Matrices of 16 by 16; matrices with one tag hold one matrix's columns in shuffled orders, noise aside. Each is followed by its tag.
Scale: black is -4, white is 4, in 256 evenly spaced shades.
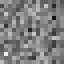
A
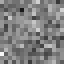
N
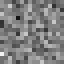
A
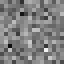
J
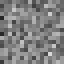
A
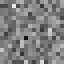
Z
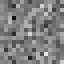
A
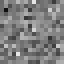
N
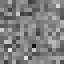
J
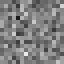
A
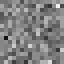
Z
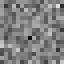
Z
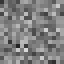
J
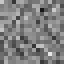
N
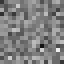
J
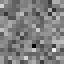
J
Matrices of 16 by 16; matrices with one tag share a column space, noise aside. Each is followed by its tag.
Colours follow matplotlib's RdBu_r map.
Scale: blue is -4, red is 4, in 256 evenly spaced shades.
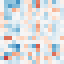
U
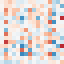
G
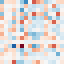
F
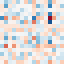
G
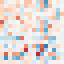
U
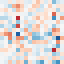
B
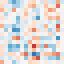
U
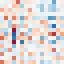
B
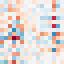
B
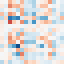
G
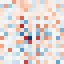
B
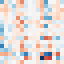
U
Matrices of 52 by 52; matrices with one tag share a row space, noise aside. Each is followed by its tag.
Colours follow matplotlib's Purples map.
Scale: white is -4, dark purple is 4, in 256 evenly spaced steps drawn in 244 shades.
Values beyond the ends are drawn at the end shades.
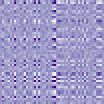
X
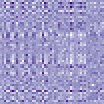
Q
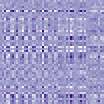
Q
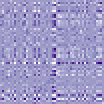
X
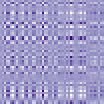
Q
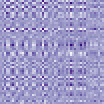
Q
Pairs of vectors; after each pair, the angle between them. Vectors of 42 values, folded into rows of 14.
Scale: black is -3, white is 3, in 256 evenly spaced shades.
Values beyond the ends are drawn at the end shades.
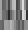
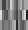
partly aligned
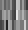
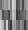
nearly opposite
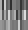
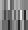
partly opposed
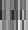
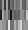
partly aligned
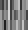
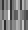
nearly parallel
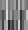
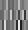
partly aligned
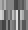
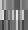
nearly parallel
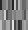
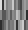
partly opposed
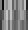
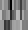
partly opposed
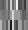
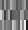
orthogonal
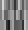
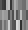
partly opposed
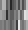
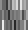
orthogonal
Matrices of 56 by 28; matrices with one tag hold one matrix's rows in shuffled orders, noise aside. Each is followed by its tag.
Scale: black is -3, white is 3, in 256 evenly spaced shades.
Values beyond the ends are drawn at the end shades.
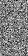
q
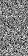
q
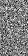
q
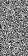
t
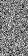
t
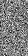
t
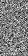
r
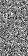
q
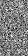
q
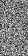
t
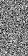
r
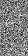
q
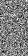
r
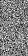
t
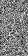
t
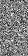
q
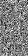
q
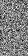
t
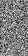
t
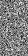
q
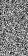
t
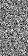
q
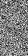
r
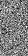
r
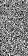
t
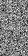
r
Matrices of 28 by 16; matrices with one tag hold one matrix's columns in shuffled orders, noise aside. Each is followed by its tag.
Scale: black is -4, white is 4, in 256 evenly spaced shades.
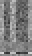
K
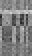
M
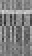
M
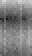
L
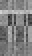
M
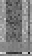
K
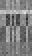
M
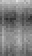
L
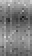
L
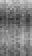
L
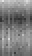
L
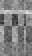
M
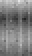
L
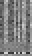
K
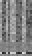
K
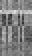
M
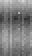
L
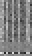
K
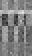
M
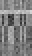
M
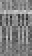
M
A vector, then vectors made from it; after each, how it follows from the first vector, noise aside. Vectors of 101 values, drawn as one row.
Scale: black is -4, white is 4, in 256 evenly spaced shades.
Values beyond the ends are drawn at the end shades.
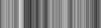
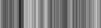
negated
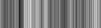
negated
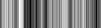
scaled up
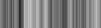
negated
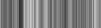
negated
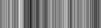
copied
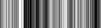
scaled up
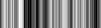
scaled up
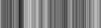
negated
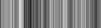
copied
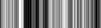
scaled up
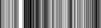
scaled up
